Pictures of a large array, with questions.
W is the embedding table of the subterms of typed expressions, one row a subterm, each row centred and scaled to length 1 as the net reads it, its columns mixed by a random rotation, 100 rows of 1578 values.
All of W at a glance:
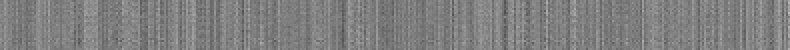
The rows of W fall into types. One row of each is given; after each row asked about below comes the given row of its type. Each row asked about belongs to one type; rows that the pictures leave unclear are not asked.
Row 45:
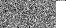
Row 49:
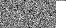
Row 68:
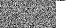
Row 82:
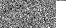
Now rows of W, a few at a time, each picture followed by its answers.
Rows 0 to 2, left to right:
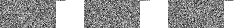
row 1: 45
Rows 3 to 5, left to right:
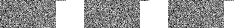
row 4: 68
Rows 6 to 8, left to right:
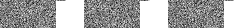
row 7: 68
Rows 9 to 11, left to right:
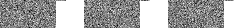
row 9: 49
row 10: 68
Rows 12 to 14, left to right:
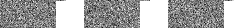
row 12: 68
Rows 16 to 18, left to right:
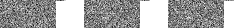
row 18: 49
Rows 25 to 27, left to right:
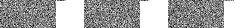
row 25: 68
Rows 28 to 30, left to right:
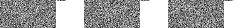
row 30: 68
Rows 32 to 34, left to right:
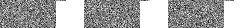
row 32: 49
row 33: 68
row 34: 49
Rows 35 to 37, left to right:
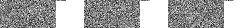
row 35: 82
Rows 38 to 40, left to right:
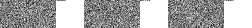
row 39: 45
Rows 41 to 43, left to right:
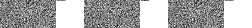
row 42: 68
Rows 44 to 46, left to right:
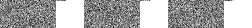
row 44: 82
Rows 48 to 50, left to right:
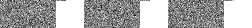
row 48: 82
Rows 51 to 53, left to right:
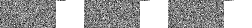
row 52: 68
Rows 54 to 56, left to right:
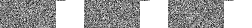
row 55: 68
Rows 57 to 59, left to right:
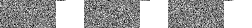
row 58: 49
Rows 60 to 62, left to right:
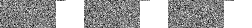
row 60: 68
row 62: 49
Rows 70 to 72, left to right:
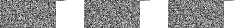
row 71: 45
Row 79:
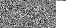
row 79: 49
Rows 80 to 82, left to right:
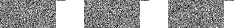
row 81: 68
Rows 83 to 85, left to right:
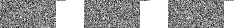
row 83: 82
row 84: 68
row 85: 49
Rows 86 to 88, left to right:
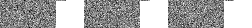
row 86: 49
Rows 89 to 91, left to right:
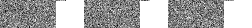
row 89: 45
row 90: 68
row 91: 49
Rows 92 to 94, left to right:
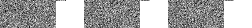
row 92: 45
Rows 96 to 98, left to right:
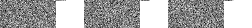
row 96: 45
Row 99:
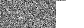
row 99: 49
